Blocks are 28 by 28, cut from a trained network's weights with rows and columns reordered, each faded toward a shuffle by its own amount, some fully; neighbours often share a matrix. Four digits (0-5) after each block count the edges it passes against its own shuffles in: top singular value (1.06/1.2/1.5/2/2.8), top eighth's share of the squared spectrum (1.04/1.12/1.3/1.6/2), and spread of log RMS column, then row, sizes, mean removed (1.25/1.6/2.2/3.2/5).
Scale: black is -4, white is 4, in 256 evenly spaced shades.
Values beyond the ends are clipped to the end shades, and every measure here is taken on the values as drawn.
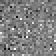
2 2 0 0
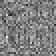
3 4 0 1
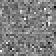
1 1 0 1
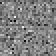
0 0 0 0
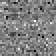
1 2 0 0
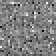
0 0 0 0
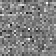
1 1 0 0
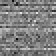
3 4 1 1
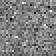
0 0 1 0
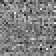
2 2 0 0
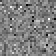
0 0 0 0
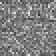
1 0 0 0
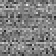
2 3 0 1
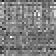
3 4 2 2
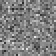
2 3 0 0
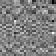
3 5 1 2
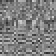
4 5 1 3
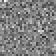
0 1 0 1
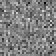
2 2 0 0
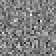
2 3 0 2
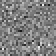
2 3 0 1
